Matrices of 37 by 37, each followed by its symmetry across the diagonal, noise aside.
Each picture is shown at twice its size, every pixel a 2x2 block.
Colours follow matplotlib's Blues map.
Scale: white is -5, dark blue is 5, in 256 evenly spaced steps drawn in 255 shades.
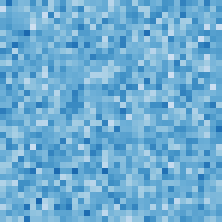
antisymmetric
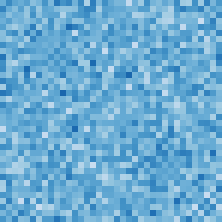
symmetric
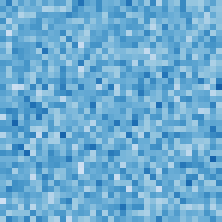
neither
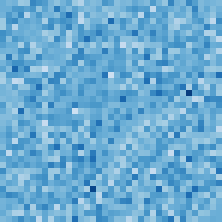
symmetric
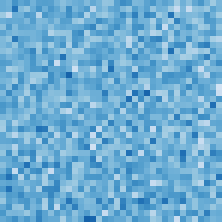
antisymmetric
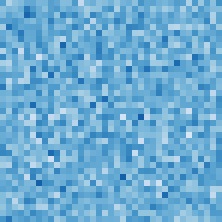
neither
